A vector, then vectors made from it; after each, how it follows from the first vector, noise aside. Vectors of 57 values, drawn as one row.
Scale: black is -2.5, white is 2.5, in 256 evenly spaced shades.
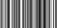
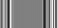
partly zeroed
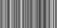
shrunk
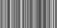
shrunk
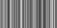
shrunk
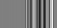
partly zeroed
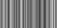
shrunk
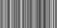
shrunk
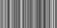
shrunk
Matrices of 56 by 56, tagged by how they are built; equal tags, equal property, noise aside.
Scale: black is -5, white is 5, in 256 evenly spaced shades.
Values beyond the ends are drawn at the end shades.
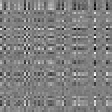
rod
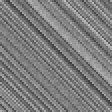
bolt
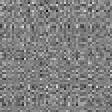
rod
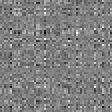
rod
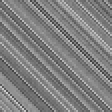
bolt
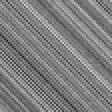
bolt
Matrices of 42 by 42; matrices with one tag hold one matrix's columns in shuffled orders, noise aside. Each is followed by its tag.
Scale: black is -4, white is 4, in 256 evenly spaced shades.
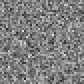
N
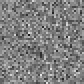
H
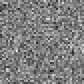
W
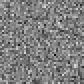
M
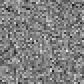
W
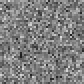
H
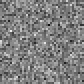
N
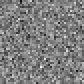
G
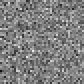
W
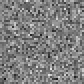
H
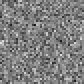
N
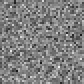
G
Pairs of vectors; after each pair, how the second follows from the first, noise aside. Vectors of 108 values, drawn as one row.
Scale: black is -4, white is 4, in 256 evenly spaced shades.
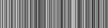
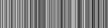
copied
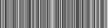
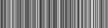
shuffled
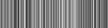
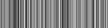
sign-scrambled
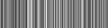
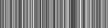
shuffled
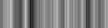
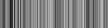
shuffled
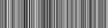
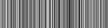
shuffled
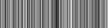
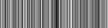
copied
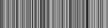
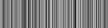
shuffled
